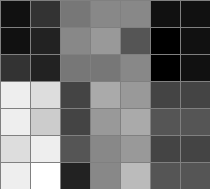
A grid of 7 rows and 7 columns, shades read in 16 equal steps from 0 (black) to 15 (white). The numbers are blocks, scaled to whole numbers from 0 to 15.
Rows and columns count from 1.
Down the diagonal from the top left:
1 2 7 10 10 4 5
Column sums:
60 61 37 59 60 19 21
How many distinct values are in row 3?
6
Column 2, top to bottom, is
3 2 2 13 12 14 15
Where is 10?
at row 4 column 4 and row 5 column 5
